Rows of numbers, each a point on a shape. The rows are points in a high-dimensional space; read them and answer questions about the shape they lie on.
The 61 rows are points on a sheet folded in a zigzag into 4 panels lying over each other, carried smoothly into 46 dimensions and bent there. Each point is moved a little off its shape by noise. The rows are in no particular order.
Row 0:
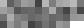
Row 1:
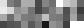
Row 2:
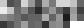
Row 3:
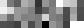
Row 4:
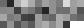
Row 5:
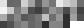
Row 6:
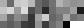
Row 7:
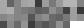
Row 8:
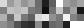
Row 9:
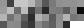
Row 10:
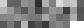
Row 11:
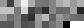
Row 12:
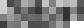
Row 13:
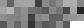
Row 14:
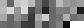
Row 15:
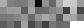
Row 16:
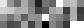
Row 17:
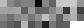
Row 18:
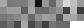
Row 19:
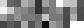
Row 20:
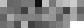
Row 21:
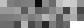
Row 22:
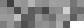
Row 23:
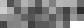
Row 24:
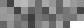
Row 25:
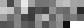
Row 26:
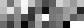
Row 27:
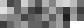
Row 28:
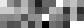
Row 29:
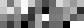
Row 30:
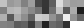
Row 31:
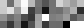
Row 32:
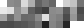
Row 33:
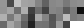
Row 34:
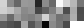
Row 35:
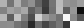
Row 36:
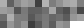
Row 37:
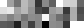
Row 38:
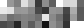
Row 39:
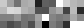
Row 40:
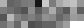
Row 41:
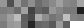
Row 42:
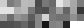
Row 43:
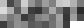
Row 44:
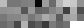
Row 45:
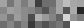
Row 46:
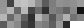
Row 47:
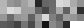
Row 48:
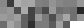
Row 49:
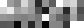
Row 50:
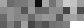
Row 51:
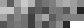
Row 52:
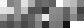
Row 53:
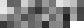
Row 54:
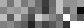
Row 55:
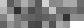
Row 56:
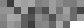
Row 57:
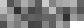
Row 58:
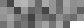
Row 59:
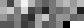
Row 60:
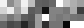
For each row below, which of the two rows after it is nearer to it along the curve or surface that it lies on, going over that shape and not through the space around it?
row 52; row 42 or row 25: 25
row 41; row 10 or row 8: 8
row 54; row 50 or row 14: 50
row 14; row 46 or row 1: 46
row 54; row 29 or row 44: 44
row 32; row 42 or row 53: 53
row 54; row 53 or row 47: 47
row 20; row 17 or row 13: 17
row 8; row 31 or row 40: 40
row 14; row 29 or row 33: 29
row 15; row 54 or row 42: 54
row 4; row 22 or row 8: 22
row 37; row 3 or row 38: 3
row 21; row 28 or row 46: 28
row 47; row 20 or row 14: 20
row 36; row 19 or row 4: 19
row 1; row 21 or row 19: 19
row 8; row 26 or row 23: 23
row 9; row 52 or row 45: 52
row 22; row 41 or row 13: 13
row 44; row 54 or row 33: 54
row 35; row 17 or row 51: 17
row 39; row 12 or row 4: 12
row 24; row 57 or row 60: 57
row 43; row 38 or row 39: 38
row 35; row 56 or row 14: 56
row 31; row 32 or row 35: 32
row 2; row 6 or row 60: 60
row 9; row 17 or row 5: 5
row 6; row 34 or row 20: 34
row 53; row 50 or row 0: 0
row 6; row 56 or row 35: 56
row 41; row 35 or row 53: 35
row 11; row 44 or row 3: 3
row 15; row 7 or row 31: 7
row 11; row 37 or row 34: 37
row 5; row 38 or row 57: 38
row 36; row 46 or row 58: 58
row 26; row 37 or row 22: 37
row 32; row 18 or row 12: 12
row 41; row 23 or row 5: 23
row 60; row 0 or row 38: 38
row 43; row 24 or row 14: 14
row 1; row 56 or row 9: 9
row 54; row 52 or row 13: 13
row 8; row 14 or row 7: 7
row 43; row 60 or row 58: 60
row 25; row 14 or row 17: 14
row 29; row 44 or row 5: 5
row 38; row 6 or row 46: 6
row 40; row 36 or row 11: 36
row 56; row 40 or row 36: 36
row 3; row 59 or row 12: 12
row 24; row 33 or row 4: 33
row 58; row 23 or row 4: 23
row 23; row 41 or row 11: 11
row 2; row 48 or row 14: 14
